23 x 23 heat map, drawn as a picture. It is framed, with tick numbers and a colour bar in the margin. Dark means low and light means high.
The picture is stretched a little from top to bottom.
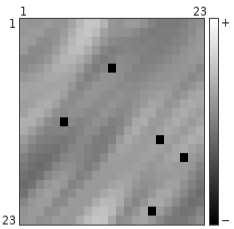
No overall slope runs across the table. No single row or column stands out from its neighbours. The top right is the calmest part. There are five isolated cells, each far lower than the cells round it. The values are skewed, with a long tail toward low values. Values change most from cell to cell in the bottom right.
